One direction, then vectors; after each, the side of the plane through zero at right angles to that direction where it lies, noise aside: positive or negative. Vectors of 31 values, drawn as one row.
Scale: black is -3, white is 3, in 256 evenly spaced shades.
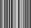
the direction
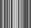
positive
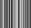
positive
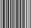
negative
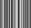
positive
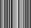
positive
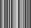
positive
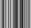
negative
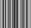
negative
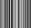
positive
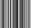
negative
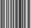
negative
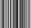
negative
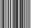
negative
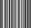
positive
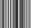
negative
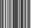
negative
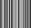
positive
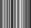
positive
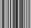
negative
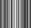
positive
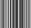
negative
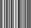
positive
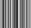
negative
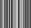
positive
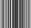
negative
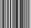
negative
